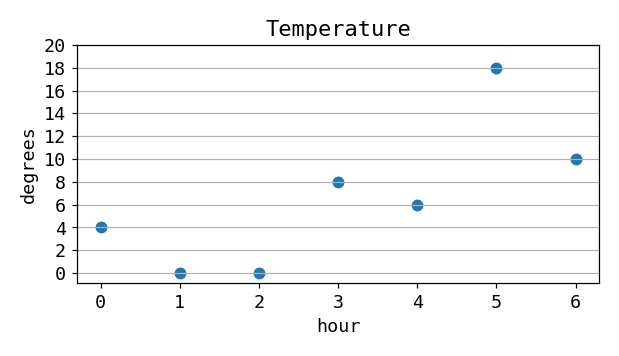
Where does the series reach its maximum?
5
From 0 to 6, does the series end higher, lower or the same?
higher
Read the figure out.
Title: Temperature
x-axis: hour, ticks 0 1 2 3 4 5 6
y-axis: degrees, ticks 0 2 4 6 8 10 12 14 16 18 20
Values:
4 0 0 8 6 18 10
